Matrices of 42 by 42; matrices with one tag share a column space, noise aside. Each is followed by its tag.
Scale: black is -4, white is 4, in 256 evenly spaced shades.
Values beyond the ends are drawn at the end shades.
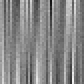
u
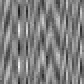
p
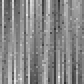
u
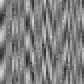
p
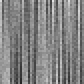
u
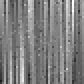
u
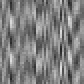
p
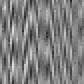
p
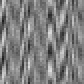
p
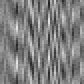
p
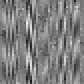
p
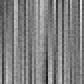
u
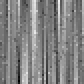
u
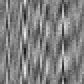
p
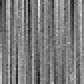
u
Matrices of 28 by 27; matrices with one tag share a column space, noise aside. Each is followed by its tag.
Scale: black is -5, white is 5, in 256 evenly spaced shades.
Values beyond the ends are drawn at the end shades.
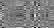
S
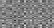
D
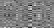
S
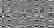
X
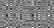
S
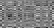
S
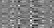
D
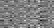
D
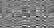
X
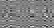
X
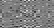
X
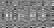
S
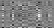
S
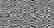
X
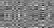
S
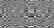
X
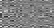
X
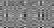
S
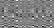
X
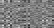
D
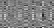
S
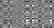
D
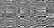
X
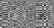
S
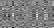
S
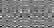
X
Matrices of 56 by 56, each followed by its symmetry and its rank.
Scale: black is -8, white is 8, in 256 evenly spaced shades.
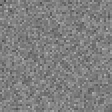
symmetric, full rank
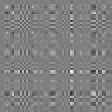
symmetric, rank two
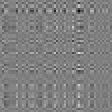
neither, rank two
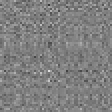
neither, rank five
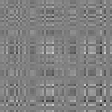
symmetric, rank two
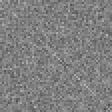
symmetric, full rank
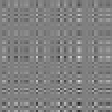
neither, rank one
